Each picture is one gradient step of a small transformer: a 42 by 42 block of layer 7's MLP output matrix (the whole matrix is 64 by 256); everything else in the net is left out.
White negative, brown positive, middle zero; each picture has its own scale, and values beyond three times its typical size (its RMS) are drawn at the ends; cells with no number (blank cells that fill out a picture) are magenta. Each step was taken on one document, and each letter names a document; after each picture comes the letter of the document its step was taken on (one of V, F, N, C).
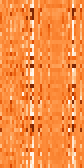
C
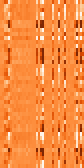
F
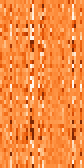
C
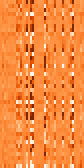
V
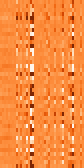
V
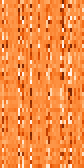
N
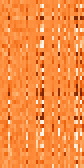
F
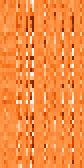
V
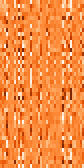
N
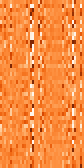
C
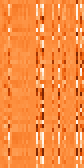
F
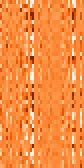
C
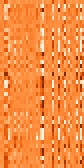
F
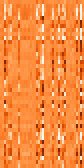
F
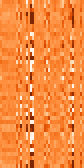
V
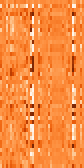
C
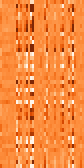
V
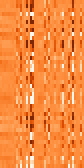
V
